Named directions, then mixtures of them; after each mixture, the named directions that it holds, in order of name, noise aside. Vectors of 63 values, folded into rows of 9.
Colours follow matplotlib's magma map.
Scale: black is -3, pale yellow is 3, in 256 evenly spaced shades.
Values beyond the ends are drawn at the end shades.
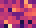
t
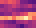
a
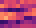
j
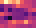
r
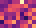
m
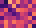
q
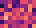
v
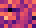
j, m, q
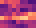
a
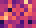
j, t, v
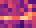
a, t, v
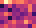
r, v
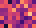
m, q, t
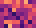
r, t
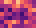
m, r, t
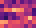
j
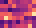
j, q, r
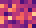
a, r, v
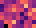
m, t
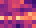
a, m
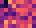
m, q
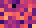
q, v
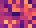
q, t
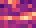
a, q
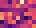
j, m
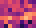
a, t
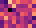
j, q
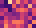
q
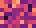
v
